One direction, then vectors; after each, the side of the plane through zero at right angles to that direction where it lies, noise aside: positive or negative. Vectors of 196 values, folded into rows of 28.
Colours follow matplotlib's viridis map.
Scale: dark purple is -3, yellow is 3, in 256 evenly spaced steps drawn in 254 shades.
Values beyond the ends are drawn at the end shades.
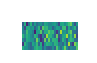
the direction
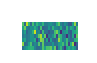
negative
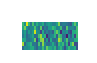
negative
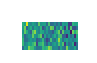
negative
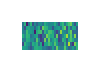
positive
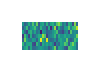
negative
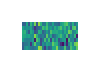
positive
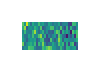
negative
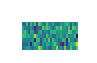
positive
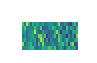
negative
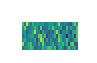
negative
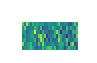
negative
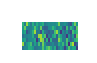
negative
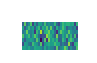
positive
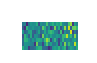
positive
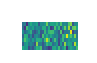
positive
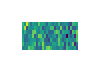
negative
